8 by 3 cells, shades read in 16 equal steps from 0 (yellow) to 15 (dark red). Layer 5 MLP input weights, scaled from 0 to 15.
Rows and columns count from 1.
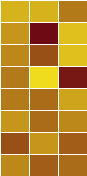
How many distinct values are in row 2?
3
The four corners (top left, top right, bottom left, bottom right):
3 7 6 8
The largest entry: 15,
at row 2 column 2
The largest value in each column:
10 15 14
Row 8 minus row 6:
1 1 2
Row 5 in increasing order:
4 7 8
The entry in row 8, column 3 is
8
